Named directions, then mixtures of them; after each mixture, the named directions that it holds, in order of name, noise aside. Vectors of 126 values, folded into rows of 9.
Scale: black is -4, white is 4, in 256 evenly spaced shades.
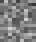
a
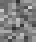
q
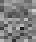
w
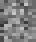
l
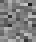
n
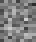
a, l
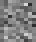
l, n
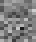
w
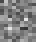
a, w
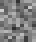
q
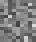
n, q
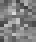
l, q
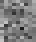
l, w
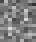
a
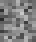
l, q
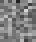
a, q
